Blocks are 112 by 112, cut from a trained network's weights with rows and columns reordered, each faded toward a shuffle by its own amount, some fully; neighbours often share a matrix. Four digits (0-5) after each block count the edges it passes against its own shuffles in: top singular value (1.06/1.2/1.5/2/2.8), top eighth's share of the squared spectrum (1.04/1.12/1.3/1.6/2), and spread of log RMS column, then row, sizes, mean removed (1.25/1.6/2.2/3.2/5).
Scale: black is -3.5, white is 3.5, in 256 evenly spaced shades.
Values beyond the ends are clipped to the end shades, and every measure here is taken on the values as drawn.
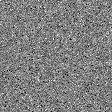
1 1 0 0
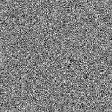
4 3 2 2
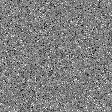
0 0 0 0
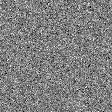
1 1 0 0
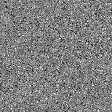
3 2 0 1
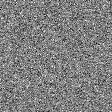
1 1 0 0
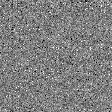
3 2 0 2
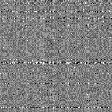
4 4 1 3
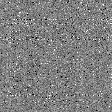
3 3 0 2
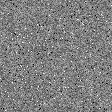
0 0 0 0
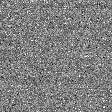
1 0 0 0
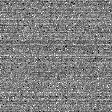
4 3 1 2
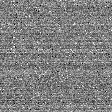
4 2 1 1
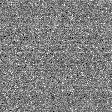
2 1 0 0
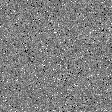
0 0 0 0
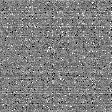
3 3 2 1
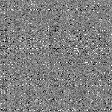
3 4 1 3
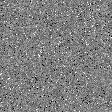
0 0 0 0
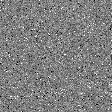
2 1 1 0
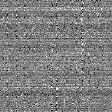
4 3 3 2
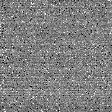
3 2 2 0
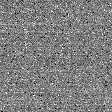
2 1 0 0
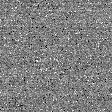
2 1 0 0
